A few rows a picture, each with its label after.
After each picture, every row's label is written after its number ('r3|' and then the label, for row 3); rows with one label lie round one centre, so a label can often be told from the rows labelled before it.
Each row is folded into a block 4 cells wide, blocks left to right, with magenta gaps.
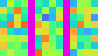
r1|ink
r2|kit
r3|ink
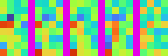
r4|kit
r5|kit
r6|kit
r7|kit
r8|ink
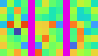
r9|ink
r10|kit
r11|kit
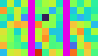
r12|ink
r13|kit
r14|kit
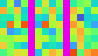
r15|ink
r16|ink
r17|kit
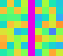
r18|ink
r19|ink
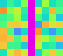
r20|ink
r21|ink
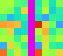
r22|kit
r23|kit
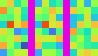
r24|ink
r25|ink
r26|ink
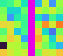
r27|kit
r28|ink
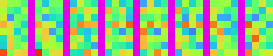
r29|kit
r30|kit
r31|ink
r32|ink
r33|ink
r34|ink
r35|kit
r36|kit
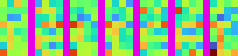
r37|kit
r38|ink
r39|kit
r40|kit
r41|ink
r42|ink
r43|kit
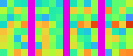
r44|ink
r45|kit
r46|ink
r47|ink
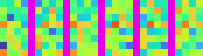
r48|kit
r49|ink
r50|kit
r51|ink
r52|ink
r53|ink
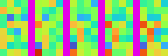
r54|ink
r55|kit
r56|kit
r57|kit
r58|kit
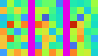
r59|ink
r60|kit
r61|kit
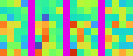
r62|kit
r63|kit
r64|kit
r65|ink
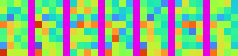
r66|kit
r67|kit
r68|ink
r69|kit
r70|kit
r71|ink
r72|kit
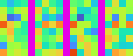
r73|kit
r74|ink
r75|kit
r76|ink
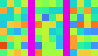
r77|ink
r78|kit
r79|ink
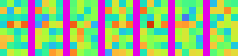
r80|ink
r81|ink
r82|kit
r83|ink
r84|ink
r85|kit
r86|ink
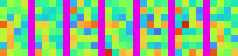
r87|kit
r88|kit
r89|ink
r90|kit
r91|ink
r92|ink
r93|kit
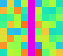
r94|ink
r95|kit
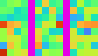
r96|kit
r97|ink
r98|ink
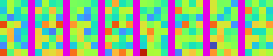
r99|kit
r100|ink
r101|kit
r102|ink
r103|kit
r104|ink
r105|kit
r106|ink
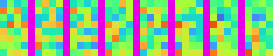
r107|ink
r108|ink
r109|ink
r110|kit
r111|ink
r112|kit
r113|kit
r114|kit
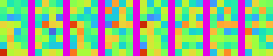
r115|kit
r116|ink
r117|kit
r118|ink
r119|kit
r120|ink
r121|ink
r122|ink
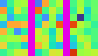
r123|ink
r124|ink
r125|kit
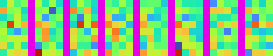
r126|ink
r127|kit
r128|ink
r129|kit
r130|kit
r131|kit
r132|ink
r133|ink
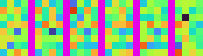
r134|ink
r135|ink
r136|ink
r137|ink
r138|ink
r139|kit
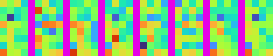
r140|kit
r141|ink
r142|kit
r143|kit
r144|kit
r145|ink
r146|kit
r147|kit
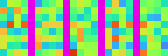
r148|ink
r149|ink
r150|kit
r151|ink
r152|kit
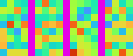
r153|ink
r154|ink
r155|kit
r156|ink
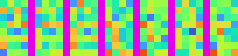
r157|ink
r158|ink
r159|ink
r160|kit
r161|kit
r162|ink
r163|kit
